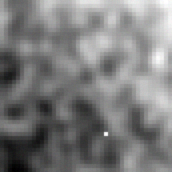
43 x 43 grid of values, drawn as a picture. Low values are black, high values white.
There are no regular stripes. The field climbs toward the top right. The top right is the ninth with the highest average. The texture is blotchy. A single lone cell is far higher than the cells round it. The halves do not mirror each other. The ninth with the lowest average is the bottom left. The histogram is bell-shaped.
